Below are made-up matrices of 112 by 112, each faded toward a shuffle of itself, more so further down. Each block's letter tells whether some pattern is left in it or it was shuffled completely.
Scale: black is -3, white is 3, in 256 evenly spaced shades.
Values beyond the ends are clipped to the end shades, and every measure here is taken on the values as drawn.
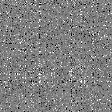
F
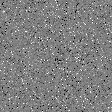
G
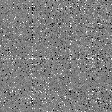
F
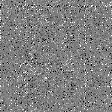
F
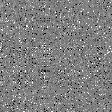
F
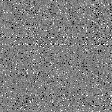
F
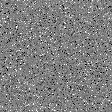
G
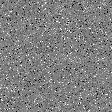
G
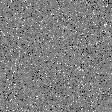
G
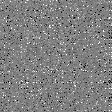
F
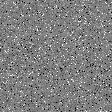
G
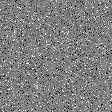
G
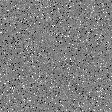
G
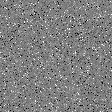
G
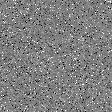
G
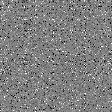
F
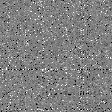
F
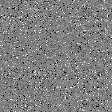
F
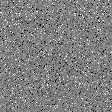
G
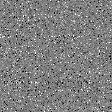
F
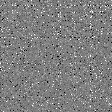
F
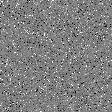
G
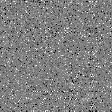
F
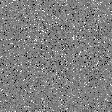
F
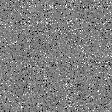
F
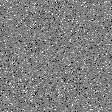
G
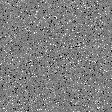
G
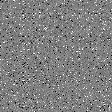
F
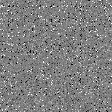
F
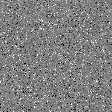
G
